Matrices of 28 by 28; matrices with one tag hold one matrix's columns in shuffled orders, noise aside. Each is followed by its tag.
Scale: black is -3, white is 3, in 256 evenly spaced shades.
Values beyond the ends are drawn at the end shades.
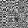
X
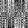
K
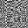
X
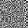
X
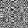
X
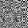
X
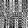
K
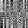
K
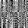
K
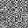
X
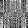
K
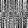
K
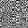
X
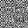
X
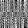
K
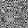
X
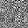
X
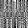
K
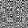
X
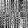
K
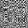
X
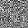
X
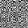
X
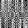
K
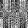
K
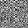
X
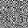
X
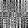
K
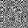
X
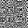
X
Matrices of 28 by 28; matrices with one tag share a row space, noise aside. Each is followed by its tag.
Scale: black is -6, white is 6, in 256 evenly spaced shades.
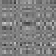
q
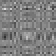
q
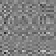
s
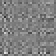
s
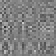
s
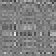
q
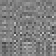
q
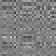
q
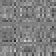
q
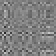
s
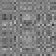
q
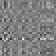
s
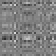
q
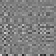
s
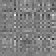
q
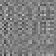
s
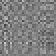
s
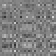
q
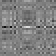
q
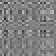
s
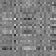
q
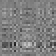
q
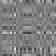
q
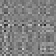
s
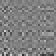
s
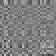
s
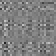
s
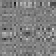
q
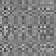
s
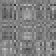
q
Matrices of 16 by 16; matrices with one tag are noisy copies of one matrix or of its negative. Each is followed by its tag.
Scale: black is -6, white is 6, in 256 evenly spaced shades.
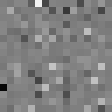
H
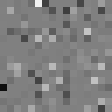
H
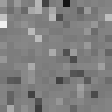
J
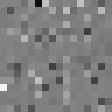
H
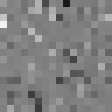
J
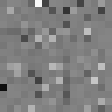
H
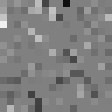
J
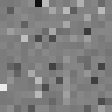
H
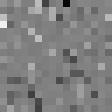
J
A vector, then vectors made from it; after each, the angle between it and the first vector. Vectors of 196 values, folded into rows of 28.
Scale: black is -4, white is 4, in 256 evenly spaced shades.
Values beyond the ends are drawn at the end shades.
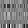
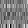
nearly opposite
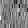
orthogonal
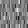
partly aligned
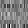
nearly parallel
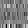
nearly opposite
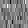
partly opposed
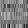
nearly parallel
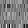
nearly parallel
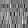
partly aligned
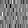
orthogonal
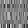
nearly parallel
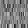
partly aligned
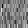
partly opposed
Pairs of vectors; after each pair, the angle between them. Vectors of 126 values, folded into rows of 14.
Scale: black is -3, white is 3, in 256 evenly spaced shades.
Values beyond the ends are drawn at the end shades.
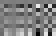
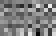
nearly parallel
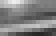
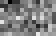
partly opposed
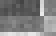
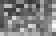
partly aligned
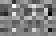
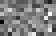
partly opposed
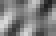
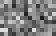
orthogonal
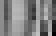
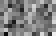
partly opposed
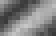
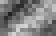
nearly parallel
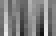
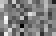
partly aligned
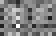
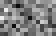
partly aligned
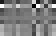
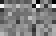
nearly parallel
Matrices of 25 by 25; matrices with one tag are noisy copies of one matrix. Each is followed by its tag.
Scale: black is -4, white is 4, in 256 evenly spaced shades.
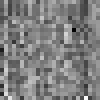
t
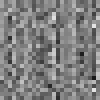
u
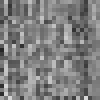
t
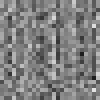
u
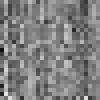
t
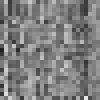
t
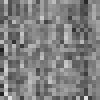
t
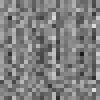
u
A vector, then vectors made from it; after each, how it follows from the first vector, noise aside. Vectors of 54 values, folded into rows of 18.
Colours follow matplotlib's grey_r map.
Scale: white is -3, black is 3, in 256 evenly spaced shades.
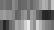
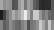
wrapped around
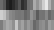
wrapped around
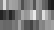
wrapped around
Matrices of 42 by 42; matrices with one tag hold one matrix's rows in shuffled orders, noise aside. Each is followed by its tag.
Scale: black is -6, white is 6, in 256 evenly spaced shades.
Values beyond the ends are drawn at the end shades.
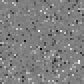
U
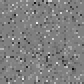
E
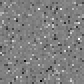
U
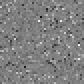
U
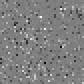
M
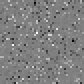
E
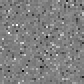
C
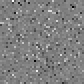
E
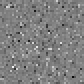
E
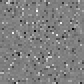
E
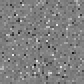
E
